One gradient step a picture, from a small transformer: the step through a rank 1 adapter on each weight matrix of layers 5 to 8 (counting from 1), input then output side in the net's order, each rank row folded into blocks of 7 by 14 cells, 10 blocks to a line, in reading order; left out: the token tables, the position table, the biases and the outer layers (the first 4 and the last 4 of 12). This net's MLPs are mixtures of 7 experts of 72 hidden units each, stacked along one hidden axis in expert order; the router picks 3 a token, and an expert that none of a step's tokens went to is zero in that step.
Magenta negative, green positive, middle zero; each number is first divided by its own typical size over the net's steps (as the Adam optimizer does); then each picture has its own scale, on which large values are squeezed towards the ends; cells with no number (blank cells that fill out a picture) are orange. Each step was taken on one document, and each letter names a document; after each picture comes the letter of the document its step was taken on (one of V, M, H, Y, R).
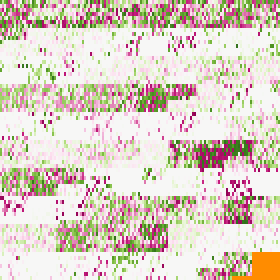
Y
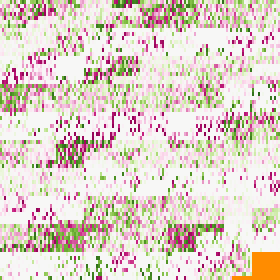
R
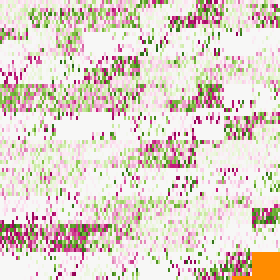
R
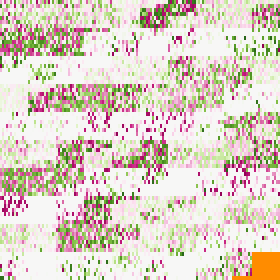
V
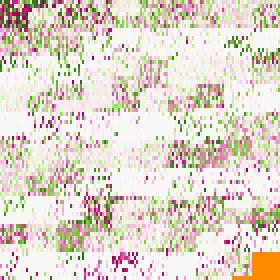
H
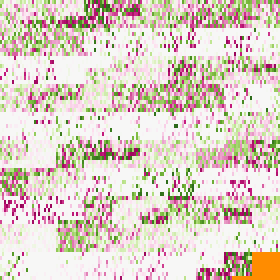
Y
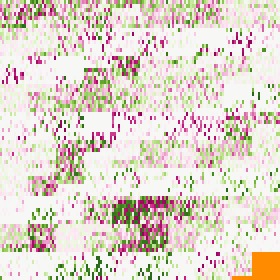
R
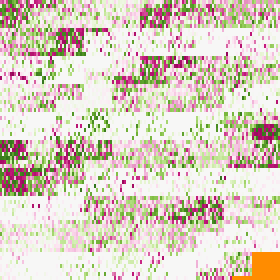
V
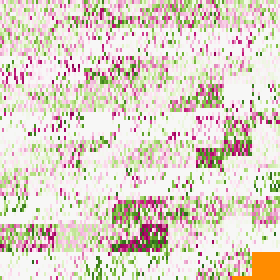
R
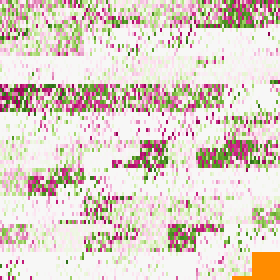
H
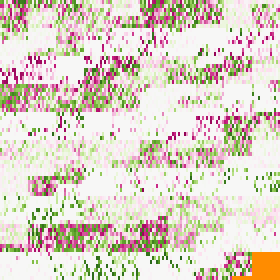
R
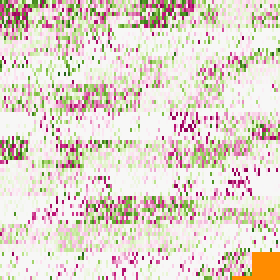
H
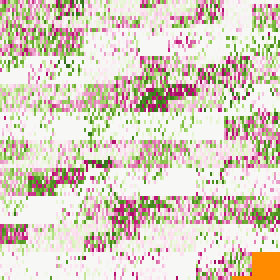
V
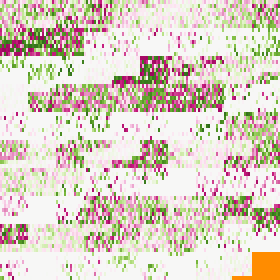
V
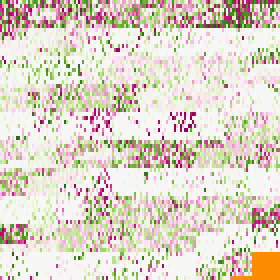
H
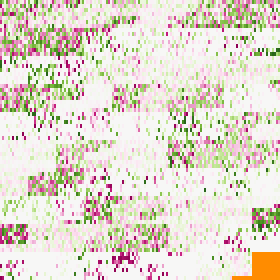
H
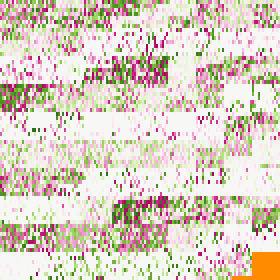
R
